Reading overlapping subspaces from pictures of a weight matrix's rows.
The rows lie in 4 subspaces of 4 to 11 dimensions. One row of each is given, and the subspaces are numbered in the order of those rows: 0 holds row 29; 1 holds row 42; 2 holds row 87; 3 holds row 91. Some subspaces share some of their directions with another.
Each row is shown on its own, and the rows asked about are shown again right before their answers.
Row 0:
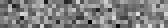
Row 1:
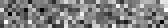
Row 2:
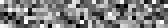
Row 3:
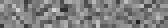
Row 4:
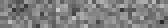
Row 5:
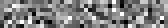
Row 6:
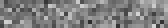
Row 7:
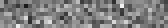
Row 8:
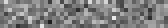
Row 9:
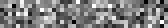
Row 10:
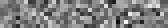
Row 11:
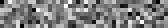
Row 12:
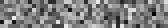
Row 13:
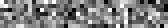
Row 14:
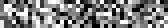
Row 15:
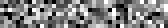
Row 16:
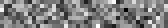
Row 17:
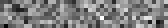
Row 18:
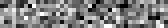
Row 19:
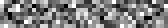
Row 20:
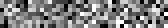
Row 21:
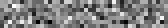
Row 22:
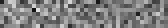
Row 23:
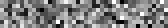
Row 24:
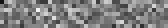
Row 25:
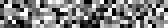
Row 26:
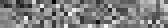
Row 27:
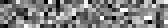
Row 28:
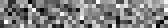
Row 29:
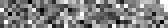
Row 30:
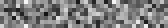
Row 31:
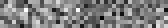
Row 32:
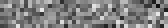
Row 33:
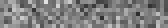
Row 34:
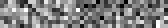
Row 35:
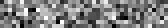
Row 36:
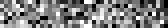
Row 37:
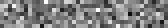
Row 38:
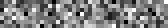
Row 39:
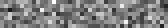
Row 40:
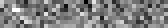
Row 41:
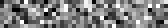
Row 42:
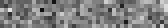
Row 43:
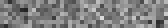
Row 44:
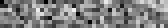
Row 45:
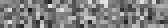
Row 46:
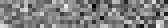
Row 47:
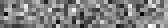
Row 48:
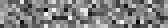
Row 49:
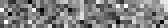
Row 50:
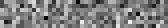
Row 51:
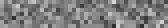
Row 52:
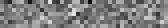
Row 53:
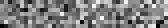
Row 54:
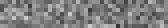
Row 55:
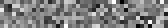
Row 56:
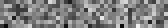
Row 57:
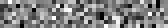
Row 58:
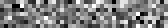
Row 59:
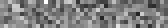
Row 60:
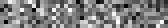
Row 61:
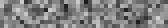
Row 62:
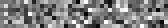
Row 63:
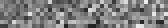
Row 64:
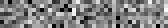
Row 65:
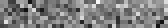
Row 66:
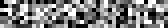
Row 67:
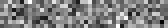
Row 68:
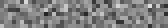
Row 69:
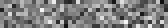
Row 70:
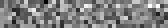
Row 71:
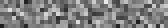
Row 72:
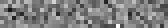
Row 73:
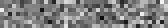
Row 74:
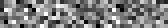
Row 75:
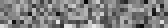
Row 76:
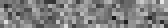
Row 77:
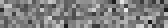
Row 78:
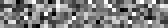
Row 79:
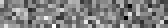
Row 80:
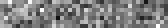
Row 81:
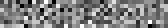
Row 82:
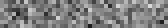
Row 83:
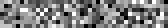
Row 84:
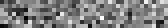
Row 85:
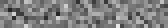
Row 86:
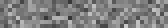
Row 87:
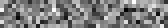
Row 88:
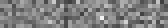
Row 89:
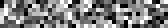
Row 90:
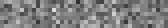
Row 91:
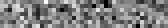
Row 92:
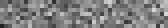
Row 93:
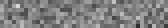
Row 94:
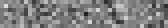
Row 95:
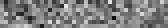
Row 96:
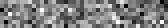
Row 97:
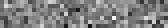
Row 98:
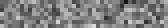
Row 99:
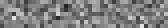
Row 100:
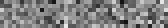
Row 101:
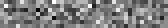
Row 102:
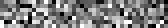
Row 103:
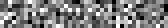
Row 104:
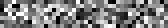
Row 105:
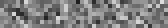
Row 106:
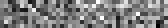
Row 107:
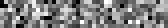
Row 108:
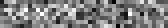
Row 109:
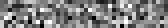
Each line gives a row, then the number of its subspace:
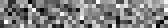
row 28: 0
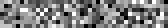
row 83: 2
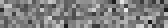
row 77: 1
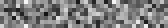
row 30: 2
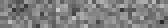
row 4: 3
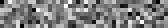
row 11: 2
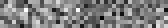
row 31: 0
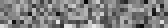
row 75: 2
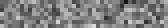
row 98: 2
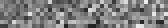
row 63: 2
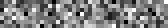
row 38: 2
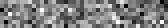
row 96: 0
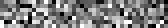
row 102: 3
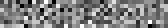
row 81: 3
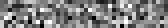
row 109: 3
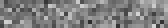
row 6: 3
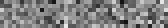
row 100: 1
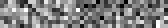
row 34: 0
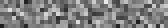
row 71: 2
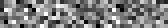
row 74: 3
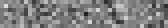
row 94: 1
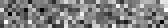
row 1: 0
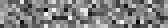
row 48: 2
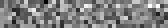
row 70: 2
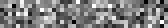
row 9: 2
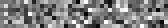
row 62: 2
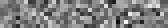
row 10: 2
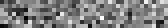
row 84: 1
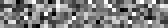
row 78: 3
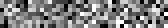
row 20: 2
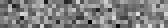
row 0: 2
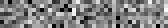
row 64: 3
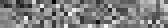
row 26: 3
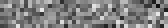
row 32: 2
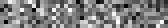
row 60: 0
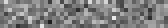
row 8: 3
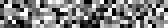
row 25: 0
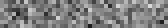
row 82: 2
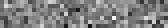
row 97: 3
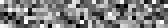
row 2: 1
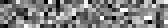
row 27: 3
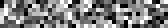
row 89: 2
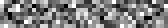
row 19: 1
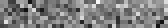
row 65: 0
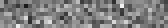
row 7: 3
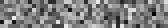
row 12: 2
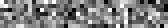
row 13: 2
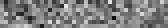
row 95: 3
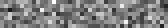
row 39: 1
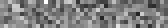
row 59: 2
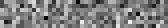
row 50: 3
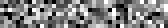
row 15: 1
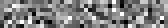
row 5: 3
